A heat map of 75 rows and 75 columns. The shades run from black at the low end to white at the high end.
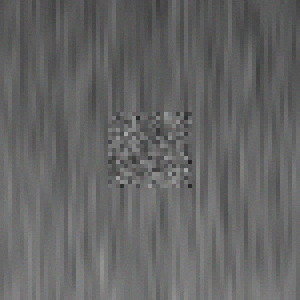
Average level on the scale: 40%. Slope: up to the bottom. Odd patch: rougher, in the centre. Roughest part: centre. Histogram: bell-shaped.
